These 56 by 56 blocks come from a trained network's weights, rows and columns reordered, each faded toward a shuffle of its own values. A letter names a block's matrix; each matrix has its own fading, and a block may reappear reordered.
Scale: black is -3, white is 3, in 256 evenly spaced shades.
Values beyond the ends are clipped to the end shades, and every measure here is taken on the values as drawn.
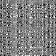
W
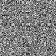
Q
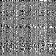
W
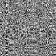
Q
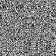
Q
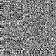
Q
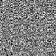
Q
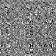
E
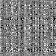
W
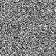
Q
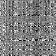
W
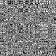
Q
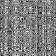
W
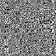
E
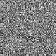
Q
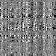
W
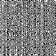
W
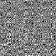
E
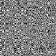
E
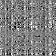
W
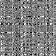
W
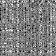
W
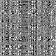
W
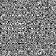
Q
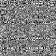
Q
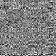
Q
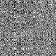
Q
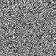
Q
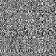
Q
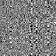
E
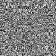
Q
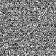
Q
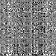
W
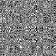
E
